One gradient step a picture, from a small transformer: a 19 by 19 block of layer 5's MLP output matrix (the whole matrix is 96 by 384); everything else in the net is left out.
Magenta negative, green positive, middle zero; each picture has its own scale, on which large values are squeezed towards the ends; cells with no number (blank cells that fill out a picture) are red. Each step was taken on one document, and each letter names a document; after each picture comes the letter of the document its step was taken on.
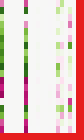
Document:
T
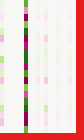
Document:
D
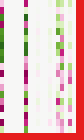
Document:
T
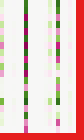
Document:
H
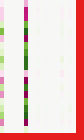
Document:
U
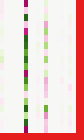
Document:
D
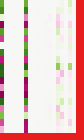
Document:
T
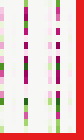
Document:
H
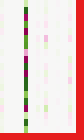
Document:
D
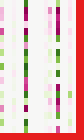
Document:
H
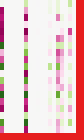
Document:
T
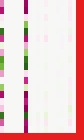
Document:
U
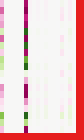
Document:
U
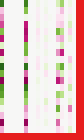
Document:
T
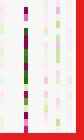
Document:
D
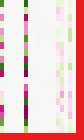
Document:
T
